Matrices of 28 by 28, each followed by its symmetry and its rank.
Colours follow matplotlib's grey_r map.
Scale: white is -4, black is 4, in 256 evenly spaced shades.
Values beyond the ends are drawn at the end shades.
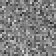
antisymmetric, full rank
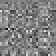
neither, rank five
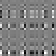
neither, rank one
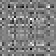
neither, rank three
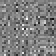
neither, rank five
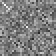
symmetric, full rank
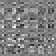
neither, rank three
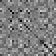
symmetric, rank five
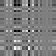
neither, rank one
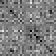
symmetric, rank five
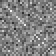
symmetric, full rank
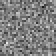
antisymmetric, full rank
